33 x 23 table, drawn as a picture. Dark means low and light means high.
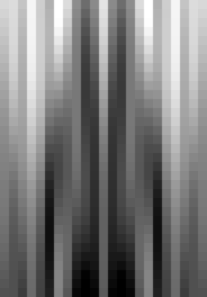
The bottom middle is the ninth with the lowest average. The field climbs toward the top. It is mirror symmetric from left to right. Values change most from cell to cell in the top middle.
